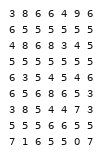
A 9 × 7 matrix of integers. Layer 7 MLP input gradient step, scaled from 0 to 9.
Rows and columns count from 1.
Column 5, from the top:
4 5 3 5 5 6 4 6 5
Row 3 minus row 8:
-1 3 1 2 -3 -1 0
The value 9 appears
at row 1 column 6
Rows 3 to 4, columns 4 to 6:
8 3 4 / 5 5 5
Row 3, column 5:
3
